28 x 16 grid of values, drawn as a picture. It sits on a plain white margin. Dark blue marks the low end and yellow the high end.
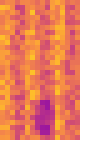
Odd patch: lower, in the bottom middle. Odd rows or columns: none. Stripes: upright, repeating 3 times. Ninth with the lowest average: bottom middle.
